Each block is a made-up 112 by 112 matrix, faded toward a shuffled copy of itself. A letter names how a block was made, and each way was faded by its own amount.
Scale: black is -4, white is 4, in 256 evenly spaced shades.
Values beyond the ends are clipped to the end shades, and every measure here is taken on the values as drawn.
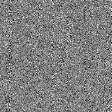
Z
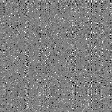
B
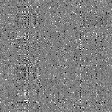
B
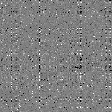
B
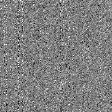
Z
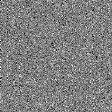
Z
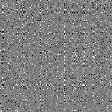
B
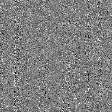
Z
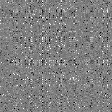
B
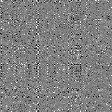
B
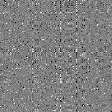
B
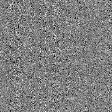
Z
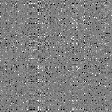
B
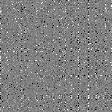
B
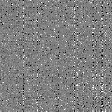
B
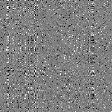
B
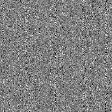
Z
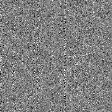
Z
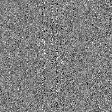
Z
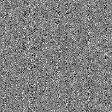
Z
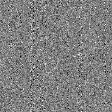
Z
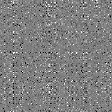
B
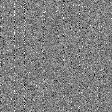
Z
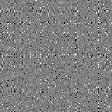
B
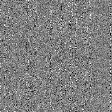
Z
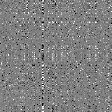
B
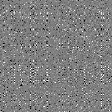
B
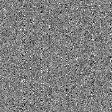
Z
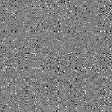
B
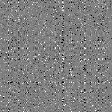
B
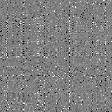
B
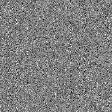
Z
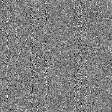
Z
